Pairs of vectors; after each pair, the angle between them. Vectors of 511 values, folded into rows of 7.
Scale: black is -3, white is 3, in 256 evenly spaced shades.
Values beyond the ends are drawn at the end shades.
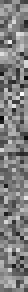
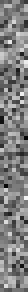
nearly parallel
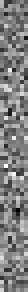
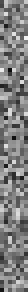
nearly opposite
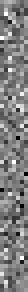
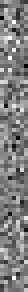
partly aligned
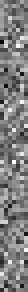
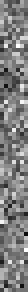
nearly parallel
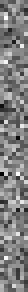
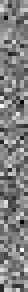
partly opposed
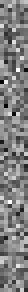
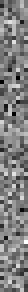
partly aligned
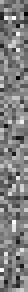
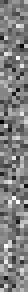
orthogonal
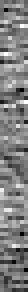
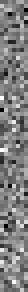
orthogonal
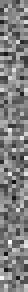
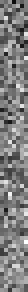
orthogonal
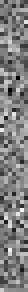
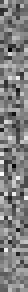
partly opposed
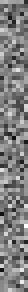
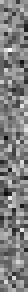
orthogonal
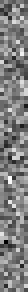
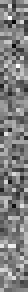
partly opposed
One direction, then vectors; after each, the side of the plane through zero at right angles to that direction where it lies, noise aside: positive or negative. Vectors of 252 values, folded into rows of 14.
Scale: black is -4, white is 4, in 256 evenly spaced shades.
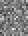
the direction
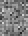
negative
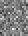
positive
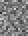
positive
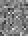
positive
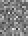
positive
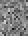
negative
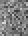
negative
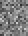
positive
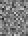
negative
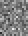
positive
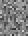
negative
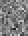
negative
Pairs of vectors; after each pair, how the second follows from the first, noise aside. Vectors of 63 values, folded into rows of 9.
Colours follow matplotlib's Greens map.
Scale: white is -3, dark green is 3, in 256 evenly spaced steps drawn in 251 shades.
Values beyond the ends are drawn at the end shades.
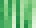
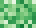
shuffled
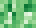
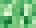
reversed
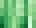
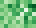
shuffled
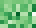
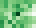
sign-scrambled
